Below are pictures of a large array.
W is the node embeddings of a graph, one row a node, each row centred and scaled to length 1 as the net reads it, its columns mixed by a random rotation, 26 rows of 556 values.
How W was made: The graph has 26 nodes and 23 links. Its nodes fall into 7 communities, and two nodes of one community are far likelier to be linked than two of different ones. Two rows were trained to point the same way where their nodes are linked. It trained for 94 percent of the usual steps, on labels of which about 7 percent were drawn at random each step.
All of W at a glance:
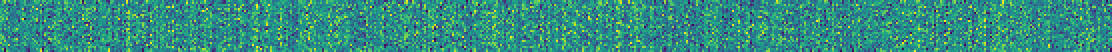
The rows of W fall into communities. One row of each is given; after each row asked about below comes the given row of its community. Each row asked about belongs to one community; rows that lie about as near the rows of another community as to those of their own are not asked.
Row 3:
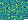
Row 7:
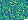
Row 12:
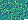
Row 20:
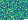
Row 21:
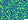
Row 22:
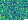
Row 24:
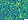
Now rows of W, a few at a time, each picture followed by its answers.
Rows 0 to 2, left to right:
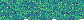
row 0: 22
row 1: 22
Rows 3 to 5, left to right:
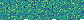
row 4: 3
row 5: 12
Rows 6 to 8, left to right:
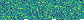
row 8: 21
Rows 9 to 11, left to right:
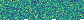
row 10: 21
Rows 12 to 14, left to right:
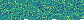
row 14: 20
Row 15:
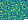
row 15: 3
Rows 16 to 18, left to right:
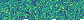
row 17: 21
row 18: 7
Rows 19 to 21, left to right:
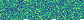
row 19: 20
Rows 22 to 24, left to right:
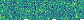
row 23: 3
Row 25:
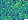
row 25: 24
